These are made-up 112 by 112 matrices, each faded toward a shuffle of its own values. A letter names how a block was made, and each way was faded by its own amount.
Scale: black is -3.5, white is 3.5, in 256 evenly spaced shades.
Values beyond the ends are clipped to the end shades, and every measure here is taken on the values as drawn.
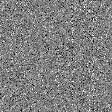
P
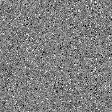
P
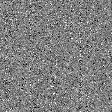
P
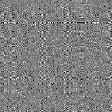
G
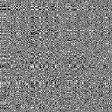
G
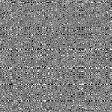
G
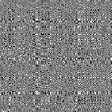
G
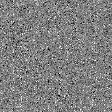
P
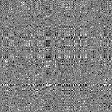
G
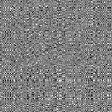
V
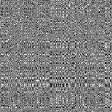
V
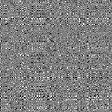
G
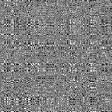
G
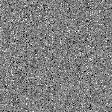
P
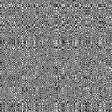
V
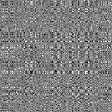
V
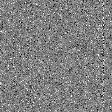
P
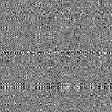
G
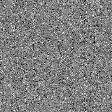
P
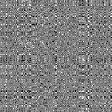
V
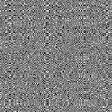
V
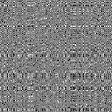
V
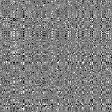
V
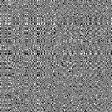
V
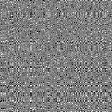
V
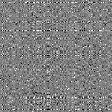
G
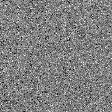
P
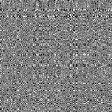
G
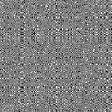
V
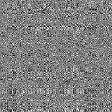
G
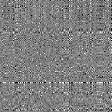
G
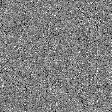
P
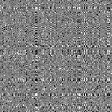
V
